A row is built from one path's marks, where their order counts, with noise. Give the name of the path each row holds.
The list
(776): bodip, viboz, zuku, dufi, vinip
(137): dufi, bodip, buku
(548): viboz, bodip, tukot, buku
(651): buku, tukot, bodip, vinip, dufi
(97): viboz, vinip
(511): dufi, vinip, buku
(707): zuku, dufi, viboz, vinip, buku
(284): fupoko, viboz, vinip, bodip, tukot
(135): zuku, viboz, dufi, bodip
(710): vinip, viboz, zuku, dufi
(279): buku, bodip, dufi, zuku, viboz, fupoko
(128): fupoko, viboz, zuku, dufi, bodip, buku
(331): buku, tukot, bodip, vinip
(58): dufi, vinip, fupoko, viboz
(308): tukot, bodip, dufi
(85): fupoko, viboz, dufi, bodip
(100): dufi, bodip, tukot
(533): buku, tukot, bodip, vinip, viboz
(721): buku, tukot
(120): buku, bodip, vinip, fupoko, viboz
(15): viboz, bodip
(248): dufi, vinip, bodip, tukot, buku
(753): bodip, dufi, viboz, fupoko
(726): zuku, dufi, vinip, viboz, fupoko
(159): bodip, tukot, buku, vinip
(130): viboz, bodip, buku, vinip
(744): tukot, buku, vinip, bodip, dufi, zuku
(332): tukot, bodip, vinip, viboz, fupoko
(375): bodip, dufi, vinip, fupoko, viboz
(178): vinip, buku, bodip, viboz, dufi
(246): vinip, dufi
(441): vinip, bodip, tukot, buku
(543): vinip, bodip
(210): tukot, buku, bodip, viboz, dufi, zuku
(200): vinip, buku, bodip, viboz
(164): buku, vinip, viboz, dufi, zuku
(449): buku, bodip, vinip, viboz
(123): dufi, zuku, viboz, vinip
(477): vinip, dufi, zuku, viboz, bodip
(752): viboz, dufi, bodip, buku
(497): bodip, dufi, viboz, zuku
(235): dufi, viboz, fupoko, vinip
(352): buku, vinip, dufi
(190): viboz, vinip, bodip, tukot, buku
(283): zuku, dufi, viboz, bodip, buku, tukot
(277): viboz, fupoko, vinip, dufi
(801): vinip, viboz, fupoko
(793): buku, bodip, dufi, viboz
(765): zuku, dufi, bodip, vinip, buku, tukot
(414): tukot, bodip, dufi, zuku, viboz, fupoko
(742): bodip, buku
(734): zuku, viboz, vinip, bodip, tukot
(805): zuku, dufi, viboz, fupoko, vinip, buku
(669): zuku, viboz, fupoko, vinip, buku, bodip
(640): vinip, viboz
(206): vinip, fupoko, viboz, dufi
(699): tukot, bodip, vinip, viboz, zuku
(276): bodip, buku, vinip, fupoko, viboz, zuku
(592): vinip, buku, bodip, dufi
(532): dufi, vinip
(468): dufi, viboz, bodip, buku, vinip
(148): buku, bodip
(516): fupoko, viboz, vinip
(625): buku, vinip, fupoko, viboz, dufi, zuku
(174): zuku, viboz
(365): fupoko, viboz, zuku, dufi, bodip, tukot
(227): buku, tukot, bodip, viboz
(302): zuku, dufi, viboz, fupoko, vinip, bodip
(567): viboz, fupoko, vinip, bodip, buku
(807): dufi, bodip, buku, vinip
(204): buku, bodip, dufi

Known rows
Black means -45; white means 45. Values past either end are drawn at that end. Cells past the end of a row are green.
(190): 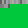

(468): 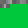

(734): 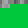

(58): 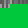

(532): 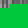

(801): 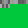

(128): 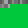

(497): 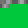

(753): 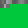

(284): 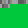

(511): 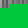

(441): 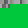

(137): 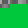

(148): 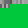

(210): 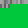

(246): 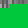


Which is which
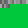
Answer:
(543)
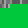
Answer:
(123)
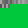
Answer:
(204)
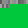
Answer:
(640)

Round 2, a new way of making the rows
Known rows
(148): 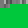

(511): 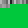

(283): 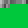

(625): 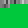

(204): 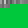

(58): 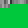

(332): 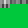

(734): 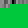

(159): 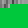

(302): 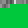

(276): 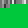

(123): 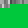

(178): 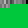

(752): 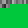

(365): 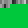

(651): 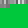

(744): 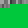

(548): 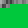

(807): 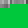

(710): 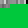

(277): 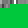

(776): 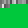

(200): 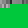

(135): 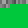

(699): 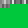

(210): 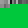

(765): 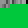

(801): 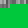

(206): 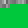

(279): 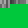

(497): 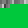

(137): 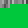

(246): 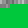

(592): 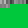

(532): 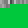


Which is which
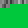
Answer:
(190)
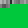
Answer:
(130)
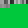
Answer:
(248)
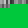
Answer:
(726)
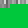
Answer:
(331)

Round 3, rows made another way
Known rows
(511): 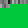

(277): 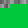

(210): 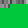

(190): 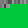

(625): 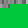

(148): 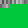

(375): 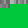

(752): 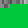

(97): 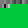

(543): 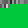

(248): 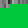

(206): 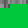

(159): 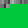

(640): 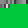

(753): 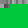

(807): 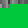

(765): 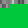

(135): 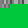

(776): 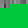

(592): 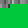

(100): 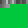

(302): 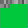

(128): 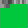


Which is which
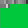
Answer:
(533)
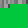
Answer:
(793)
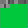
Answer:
(123)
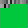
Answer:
(801)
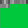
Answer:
(58)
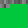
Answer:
(130)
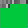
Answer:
(200)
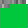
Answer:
(497)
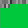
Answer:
(477)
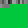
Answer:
(137)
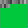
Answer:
(548)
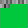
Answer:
(726)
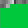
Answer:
(721)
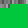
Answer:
(744)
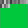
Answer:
(15)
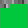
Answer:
(734)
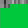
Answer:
(246)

